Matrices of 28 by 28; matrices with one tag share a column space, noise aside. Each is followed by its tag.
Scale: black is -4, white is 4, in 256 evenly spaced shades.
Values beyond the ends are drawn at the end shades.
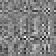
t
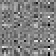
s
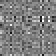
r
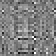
t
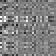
r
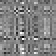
t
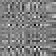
s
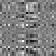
s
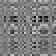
r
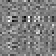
r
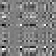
s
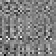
t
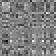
s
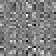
s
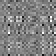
r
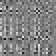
t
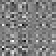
s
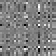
s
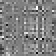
t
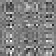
s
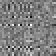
s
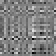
t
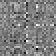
s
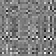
t
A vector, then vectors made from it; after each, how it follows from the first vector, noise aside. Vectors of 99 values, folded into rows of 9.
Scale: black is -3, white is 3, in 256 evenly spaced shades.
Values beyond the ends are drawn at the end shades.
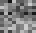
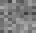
shrunk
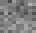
shrunk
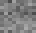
shrunk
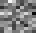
sign-scrambled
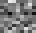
sign-scrambled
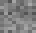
shrunk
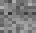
shrunk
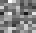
sign-scrambled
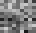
reversed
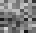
reversed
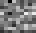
sign-scrambled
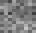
shrunk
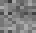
shrunk
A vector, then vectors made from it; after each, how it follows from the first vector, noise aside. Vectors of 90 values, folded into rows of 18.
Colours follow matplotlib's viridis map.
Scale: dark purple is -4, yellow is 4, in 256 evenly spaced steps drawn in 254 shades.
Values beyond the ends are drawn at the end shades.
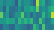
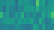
shrunk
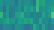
shrunk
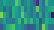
sign-scrambled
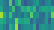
reversed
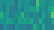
shrunk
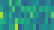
reversed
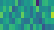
sign-scrambled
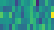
sign-scrambled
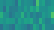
shrunk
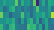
sign-scrambled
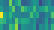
reversed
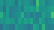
shrunk
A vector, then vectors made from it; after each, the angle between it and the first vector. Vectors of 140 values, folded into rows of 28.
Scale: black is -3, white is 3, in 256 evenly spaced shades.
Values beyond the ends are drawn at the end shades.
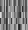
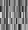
nearly parallel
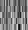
nearly parallel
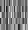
nearly parallel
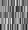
partly opposed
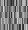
orthogonal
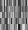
nearly parallel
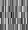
nearly opposite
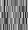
partly aligned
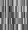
nearly opposite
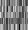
partly aligned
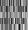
partly aligned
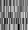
partly aligned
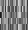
nearly opposite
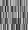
orthogonal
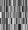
nearly parallel
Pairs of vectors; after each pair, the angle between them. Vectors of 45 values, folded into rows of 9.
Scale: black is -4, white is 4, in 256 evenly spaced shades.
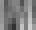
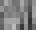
nearly opposite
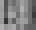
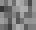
orthogonal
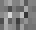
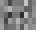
nearly opposite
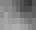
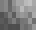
nearly opposite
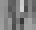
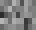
partly opposed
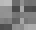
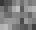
nearly opposite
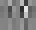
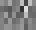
nearly parallel
